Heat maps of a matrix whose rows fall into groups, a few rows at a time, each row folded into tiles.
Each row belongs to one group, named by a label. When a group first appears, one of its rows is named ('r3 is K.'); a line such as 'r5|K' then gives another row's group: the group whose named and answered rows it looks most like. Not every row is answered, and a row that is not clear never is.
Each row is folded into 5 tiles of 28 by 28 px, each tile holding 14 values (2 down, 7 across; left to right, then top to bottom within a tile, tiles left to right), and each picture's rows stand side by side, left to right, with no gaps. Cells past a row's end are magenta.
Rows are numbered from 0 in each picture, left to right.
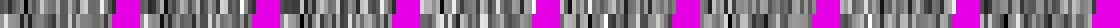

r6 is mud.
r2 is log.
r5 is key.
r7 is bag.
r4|key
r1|log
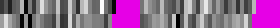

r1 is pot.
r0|log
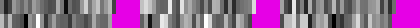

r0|bag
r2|key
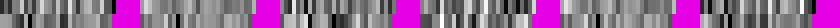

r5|log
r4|pot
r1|pot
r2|key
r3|pot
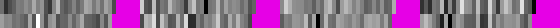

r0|bag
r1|key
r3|log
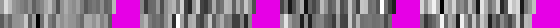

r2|log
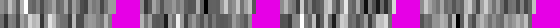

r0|mud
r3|pot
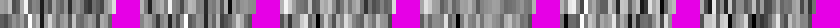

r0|mud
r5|key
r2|pot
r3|pot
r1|key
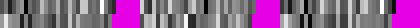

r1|key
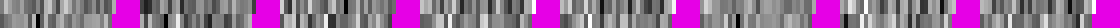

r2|key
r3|mud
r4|mud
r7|mud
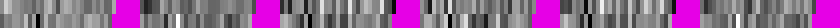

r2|log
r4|log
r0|pot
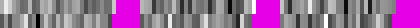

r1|mud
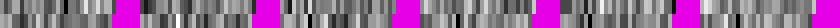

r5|pot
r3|pot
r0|bag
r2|key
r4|log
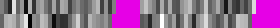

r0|key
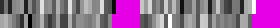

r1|mud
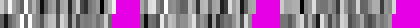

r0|mud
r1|mud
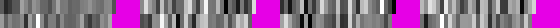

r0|bag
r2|log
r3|mud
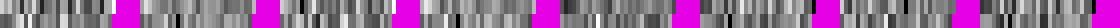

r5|log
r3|pot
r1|pot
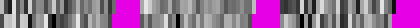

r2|log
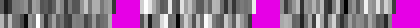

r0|bag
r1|pot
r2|bag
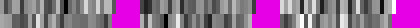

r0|bag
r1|bag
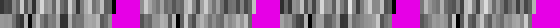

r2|log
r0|log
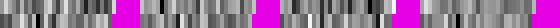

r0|pot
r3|pot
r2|mud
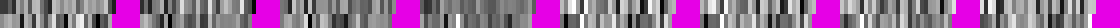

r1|log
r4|mud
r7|mud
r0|bag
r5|mud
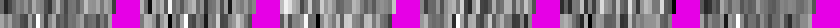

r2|pot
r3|bag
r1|key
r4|log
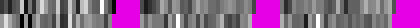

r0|log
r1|bag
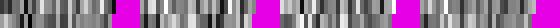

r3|mud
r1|mud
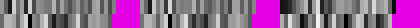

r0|key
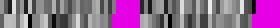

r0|key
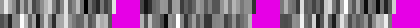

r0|pot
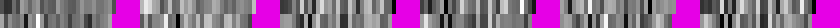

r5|log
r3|log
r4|key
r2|log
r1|pot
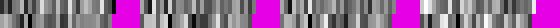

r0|log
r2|key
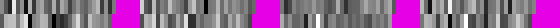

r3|key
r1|key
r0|key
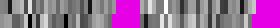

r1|mud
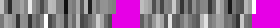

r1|mud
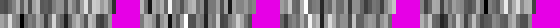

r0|bag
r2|mud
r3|bag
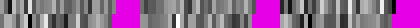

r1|bag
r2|log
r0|key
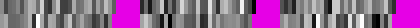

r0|bag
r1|log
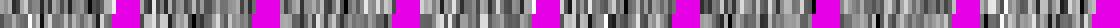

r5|log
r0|mud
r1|key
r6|pot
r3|mud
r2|bag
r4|key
